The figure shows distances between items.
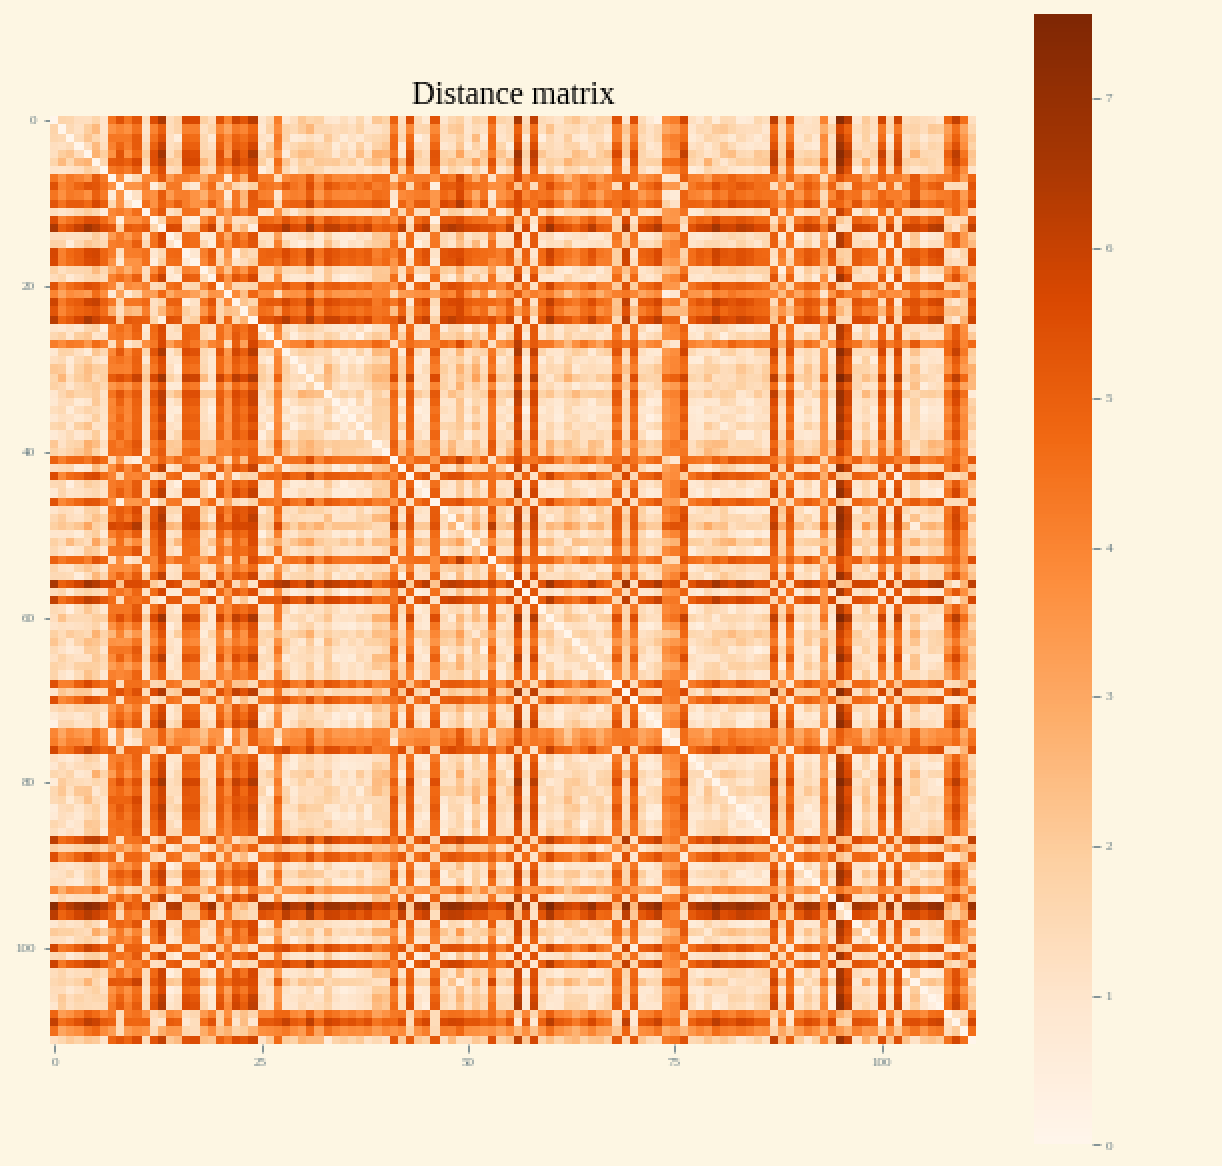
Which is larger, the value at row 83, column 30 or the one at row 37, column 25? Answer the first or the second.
the first
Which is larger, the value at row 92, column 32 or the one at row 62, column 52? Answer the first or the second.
the second
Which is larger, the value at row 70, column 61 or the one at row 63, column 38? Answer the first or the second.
the first
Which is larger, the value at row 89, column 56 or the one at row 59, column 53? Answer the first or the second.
the second
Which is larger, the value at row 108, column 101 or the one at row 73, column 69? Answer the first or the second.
the first
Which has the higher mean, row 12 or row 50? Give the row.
12
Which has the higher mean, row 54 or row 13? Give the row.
13
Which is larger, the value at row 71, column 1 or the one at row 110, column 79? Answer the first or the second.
the second
